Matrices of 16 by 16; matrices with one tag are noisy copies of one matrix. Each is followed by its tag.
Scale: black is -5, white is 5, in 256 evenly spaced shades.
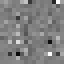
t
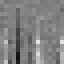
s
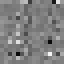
t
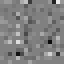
t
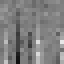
s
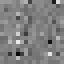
t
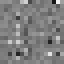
t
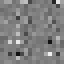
t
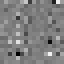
t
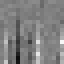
s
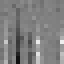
s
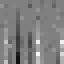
s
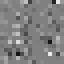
t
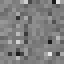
t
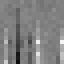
s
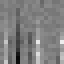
s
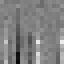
s
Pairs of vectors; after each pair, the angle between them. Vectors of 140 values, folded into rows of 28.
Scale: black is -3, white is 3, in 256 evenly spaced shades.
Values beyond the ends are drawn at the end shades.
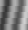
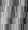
nearly opposite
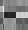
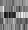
nearly parallel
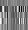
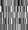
partly opposed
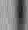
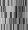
partly aligned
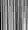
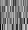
partly aligned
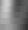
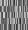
orthogonal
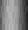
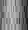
nearly parallel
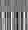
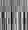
nearly opposite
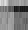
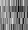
partly aligned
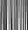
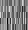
partly opposed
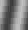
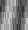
nearly opposite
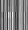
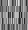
partly opposed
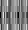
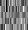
orthogonal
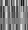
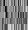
partly opposed
